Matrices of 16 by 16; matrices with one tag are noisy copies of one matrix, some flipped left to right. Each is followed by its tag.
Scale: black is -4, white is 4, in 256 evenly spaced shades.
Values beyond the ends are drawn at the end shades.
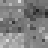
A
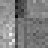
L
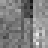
L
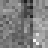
L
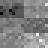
A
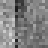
L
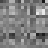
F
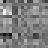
F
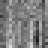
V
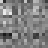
F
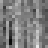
V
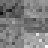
A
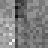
L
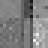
L
